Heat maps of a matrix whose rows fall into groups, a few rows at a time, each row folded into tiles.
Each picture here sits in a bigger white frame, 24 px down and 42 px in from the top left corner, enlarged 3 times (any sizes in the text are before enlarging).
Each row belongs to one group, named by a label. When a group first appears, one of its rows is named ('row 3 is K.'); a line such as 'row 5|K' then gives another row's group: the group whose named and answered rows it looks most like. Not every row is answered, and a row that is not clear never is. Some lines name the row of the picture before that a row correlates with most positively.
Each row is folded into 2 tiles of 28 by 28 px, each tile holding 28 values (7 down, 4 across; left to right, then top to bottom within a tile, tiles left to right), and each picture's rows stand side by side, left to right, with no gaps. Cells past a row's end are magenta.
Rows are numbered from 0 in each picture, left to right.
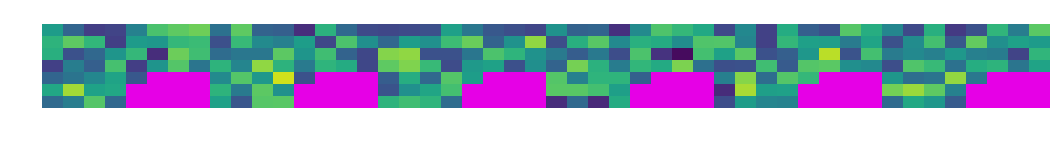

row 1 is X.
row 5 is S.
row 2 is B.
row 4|B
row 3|S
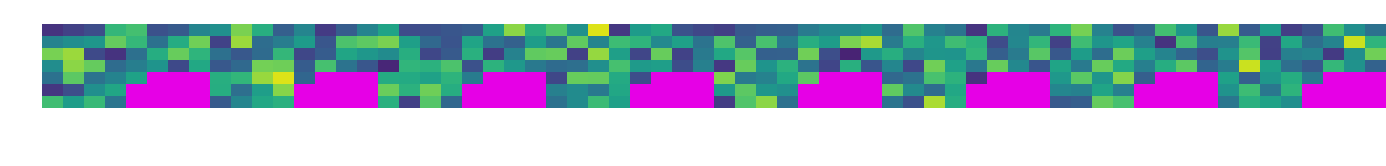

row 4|S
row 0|B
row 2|S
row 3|X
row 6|X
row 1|X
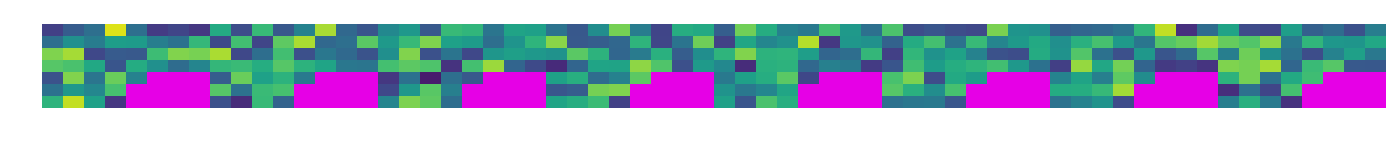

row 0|B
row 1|X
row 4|X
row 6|S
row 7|B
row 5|S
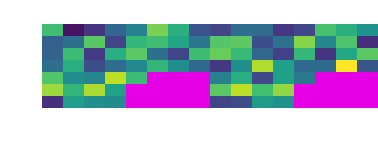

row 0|S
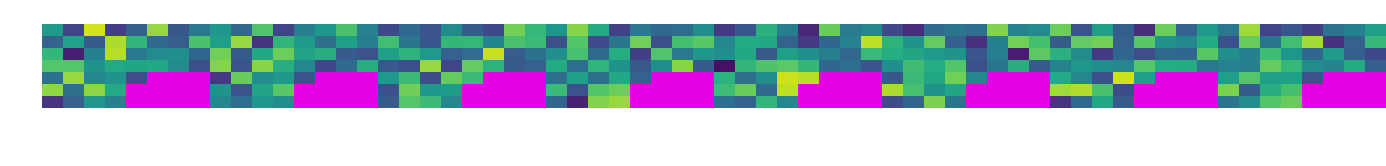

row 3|X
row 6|S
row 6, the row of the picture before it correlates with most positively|0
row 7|X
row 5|S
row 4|S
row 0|X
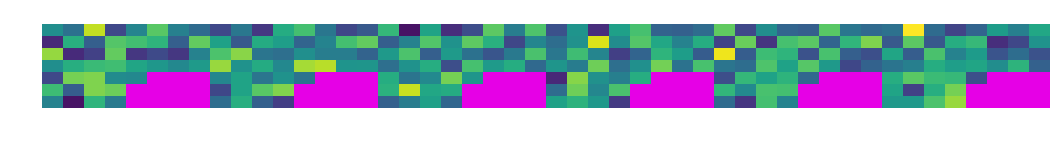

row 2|S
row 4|X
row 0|X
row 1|B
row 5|X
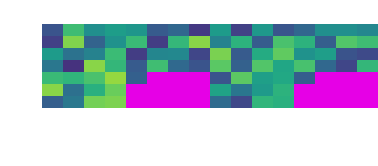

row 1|X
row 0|X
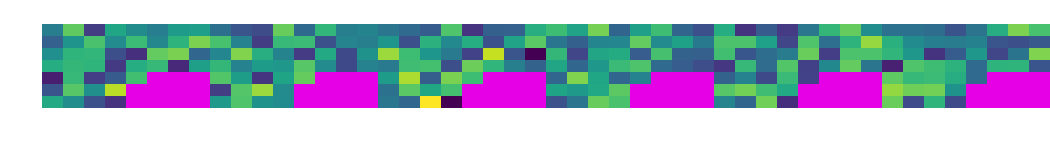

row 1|B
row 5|S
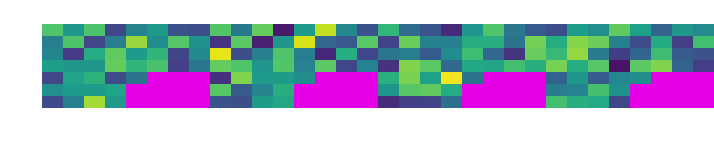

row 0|X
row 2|S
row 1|X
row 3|B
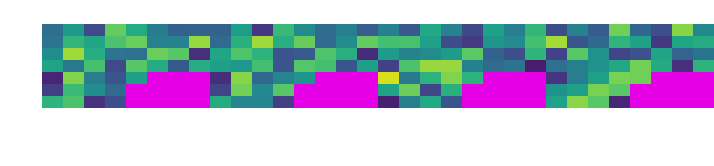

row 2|S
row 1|B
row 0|B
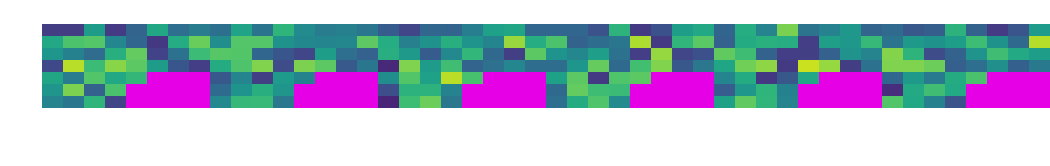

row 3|B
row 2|S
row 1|B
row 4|B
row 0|S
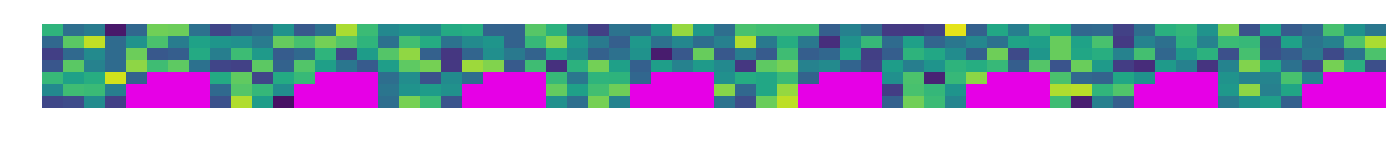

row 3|S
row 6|S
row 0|S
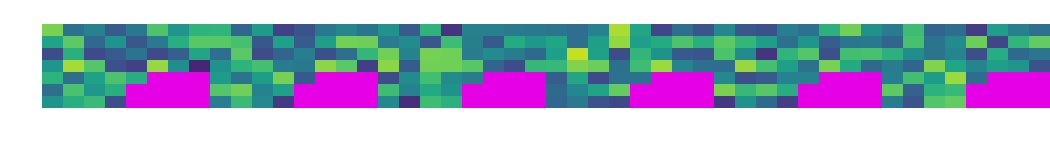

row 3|B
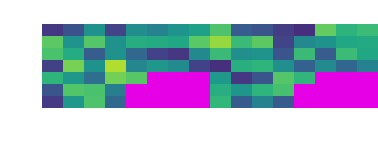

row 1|S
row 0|S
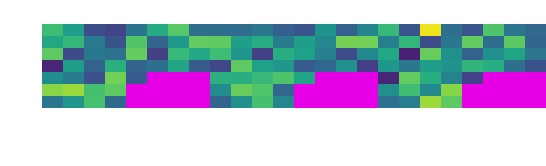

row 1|S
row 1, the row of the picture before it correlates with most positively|0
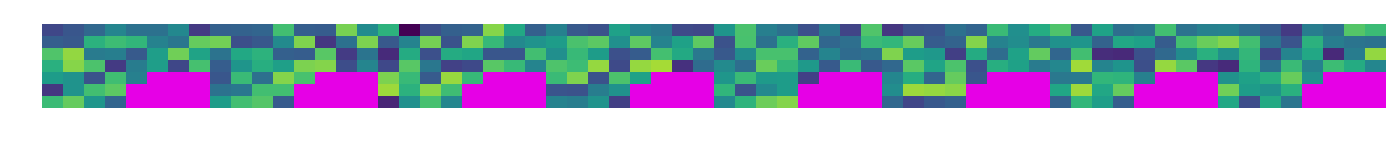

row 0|B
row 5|S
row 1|B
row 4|X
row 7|S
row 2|S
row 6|S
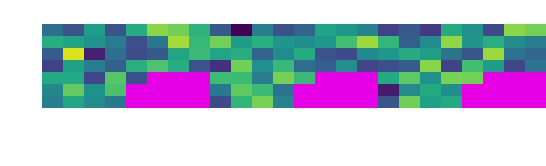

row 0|S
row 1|S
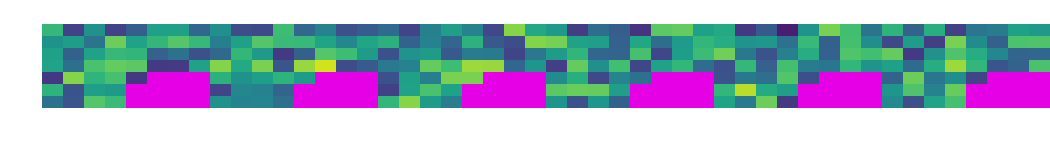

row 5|X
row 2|B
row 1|B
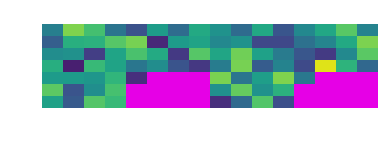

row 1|S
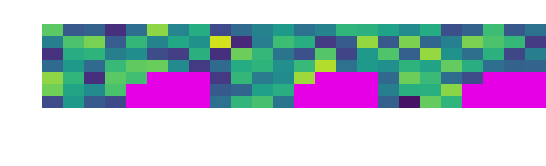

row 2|X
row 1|B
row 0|S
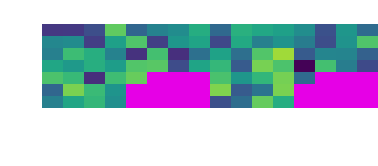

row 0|B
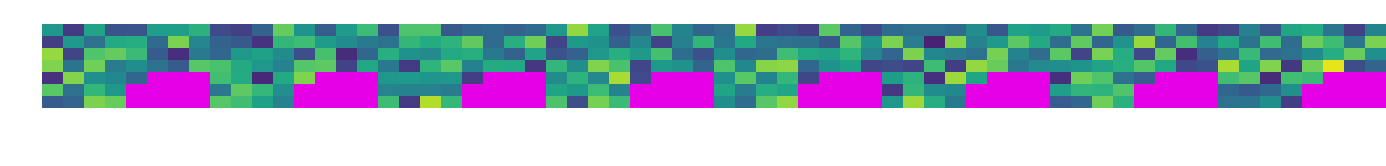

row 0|X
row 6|X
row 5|B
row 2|X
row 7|B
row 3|X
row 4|X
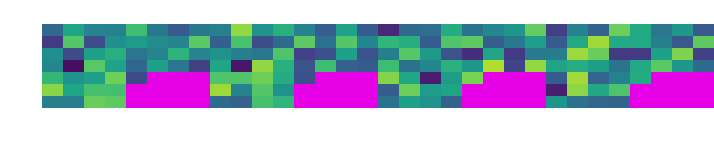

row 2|B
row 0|X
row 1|X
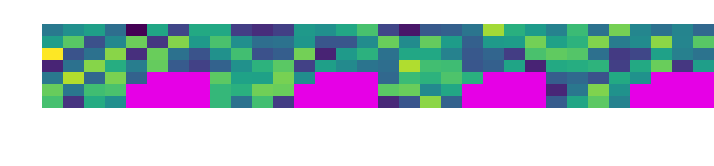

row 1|S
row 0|X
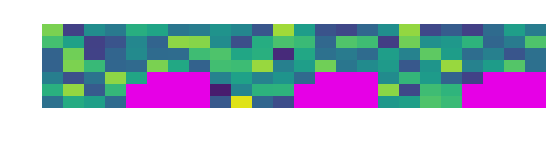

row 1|B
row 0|S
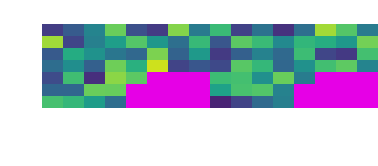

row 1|S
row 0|B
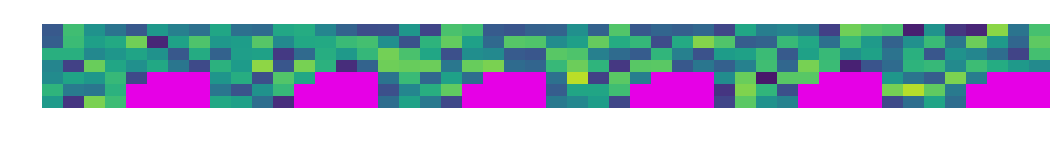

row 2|B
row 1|B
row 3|B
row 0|X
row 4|B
